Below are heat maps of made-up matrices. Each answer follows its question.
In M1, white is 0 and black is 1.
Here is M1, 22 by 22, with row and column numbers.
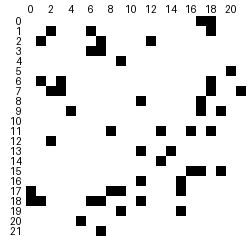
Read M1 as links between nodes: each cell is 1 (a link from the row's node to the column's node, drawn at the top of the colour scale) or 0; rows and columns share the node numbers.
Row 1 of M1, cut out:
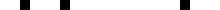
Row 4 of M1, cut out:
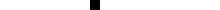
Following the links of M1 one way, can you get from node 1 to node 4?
yes
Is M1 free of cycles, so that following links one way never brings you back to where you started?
no
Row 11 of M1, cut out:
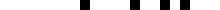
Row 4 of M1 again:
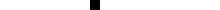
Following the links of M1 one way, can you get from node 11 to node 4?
yes
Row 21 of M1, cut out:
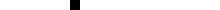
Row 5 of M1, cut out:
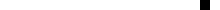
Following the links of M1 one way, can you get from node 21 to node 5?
no
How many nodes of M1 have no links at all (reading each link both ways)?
1
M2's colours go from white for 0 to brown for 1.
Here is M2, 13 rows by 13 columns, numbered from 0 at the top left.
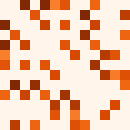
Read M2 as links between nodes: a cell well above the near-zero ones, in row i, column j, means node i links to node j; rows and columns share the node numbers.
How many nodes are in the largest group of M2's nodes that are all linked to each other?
5
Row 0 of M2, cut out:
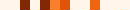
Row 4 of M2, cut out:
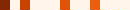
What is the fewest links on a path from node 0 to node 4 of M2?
1
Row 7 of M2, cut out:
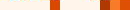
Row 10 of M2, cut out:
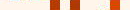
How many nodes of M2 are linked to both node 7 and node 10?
2
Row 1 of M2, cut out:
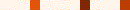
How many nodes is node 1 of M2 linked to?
3
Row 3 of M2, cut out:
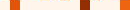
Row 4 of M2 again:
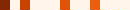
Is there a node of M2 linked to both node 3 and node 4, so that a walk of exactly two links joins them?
no
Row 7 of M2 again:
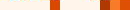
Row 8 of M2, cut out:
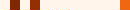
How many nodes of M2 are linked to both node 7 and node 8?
1
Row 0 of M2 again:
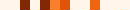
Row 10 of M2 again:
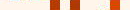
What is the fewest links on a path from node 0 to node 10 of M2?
2
